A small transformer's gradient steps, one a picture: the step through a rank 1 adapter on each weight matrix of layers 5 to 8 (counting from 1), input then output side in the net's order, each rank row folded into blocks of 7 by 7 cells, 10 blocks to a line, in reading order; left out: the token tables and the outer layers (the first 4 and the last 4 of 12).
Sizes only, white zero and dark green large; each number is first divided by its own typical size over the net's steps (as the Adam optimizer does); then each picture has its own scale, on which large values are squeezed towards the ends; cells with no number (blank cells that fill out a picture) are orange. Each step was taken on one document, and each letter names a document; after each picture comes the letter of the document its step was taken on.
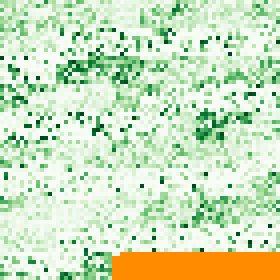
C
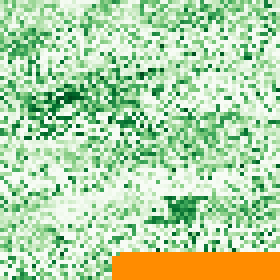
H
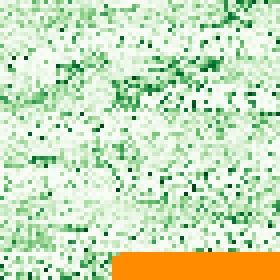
C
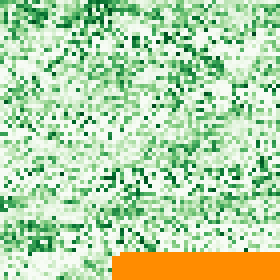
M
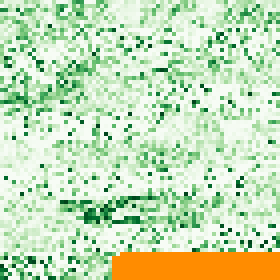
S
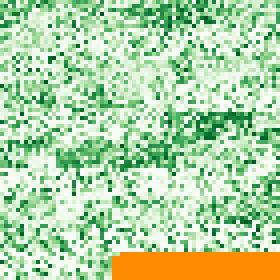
H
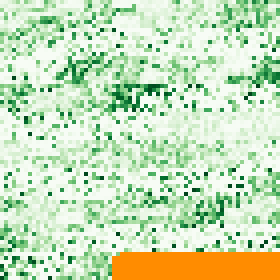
C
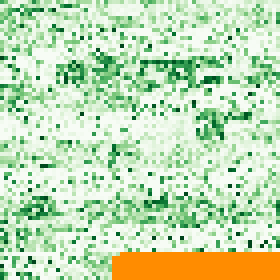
C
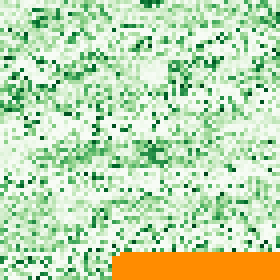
S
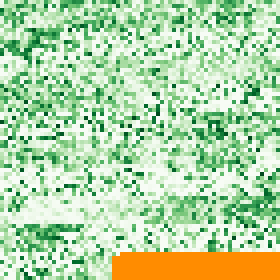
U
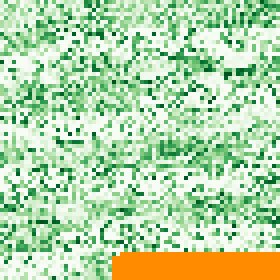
M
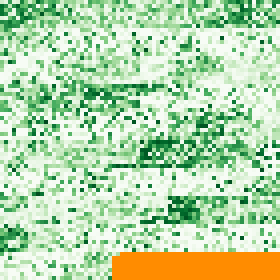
M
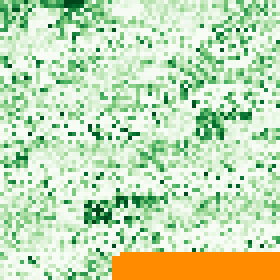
S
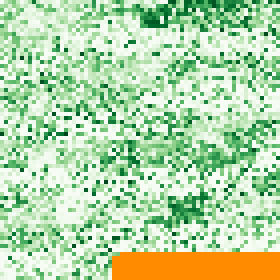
H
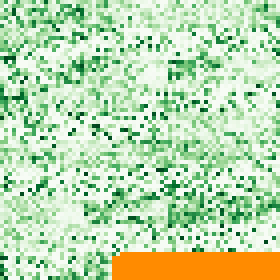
S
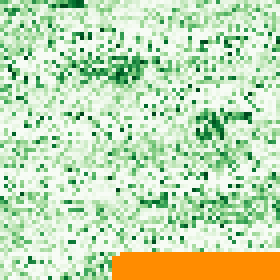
C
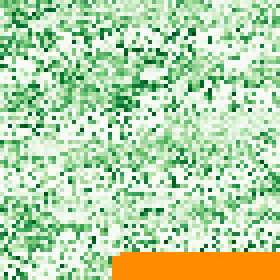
M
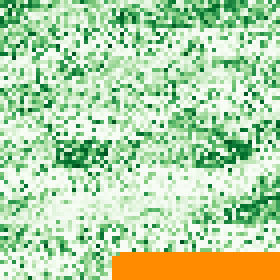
H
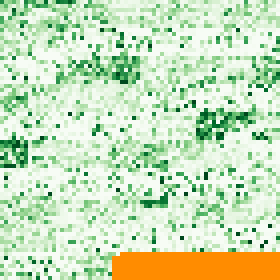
C
